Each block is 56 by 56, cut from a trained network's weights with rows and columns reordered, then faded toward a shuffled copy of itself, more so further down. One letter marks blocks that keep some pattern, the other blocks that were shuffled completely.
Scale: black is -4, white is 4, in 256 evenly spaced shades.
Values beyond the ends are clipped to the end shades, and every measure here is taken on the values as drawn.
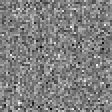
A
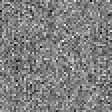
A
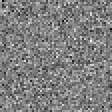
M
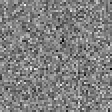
A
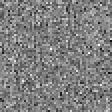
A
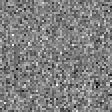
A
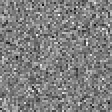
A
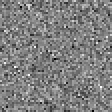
M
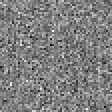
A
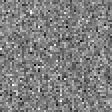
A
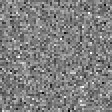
M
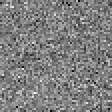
M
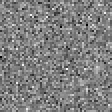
M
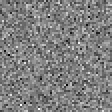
M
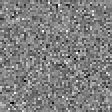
M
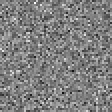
M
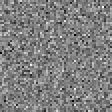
A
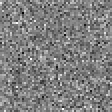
M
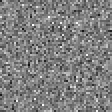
M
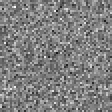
M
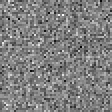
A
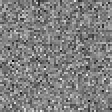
A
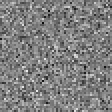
A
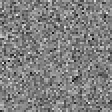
M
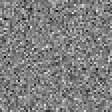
M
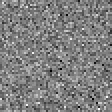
M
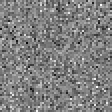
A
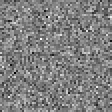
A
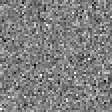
M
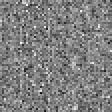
A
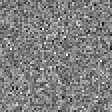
M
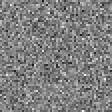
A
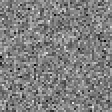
M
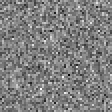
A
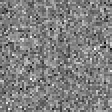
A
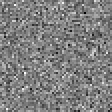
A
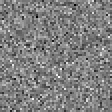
M
